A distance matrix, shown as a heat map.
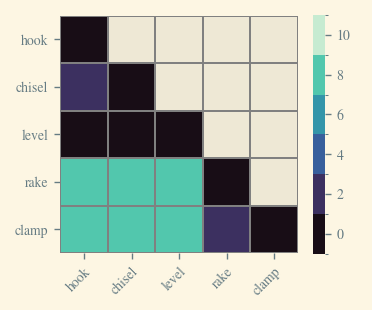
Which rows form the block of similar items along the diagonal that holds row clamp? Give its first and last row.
rake to clamp
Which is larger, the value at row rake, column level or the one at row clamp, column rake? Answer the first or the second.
the first
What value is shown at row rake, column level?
8
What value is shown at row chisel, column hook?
2
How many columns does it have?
5
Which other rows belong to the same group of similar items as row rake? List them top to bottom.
clamp
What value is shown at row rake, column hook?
8
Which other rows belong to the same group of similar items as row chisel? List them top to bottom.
hook, level
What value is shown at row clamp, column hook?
8
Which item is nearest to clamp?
rake
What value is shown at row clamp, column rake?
2
